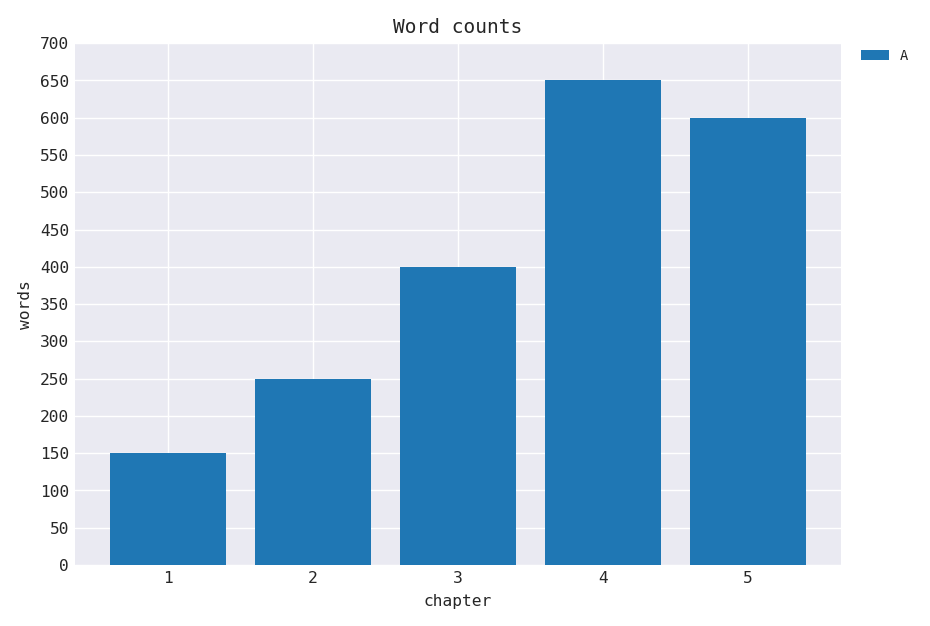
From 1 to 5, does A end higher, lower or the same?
higher
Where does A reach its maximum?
4
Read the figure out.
Title: Word counts
x-axis: chapter, ticks 1 2 3 4 5
y-axis: words, ticks 0 50 100 150 200 250 300 350 400 450 500 550 600 650 700
Legend: A
Values:
A: 150 250 400 650 600
